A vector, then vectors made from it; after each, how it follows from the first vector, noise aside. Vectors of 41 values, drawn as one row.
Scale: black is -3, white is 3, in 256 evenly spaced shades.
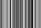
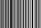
sign-scrambled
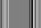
partly zeroed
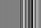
partly zeroed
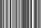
sign-scrambled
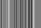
partly zeroed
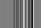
partly zeroed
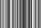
sign-scrambled
